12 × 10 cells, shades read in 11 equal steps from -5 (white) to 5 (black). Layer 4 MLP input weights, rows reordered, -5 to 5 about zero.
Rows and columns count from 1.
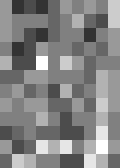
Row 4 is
0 3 2 -1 0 0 1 0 1 -1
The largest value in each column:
2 3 2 3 2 2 2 3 2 1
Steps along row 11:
up down down up down up down down up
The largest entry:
3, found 5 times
